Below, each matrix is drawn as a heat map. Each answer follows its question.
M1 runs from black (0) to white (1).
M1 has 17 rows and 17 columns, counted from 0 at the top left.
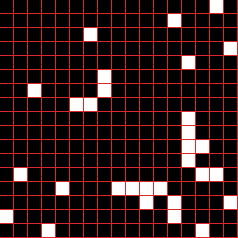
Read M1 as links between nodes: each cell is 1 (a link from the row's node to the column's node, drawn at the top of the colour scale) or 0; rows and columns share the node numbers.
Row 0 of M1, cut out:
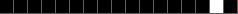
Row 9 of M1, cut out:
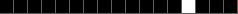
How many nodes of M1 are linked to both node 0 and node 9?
0
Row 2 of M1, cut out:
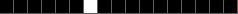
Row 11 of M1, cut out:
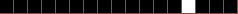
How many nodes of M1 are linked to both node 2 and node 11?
0
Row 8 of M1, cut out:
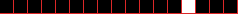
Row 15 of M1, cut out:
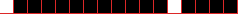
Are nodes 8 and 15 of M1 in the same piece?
yes
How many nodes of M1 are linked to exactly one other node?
9
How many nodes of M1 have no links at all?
0
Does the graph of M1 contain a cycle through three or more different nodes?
no
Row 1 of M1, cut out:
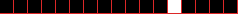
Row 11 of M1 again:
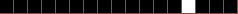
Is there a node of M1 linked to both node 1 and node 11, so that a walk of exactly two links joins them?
no
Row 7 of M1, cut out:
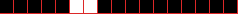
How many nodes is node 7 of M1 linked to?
2
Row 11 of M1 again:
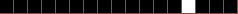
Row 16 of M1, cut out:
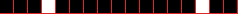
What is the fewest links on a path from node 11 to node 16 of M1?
4
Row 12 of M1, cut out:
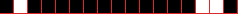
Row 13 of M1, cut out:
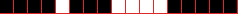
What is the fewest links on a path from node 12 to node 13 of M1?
3
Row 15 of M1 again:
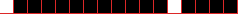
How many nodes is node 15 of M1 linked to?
2
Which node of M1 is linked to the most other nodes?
node 13
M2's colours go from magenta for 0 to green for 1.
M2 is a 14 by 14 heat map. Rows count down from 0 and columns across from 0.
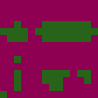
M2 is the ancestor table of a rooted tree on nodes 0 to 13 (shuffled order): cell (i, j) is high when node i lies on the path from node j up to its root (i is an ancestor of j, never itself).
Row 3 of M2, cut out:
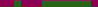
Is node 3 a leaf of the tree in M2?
no
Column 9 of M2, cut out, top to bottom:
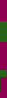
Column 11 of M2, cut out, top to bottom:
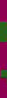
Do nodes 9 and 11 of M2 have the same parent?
yes
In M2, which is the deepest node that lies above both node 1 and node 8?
5
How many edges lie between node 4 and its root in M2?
0
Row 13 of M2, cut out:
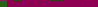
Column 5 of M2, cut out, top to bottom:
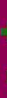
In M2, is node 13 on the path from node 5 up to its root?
no
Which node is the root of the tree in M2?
4
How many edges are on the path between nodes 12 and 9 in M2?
3
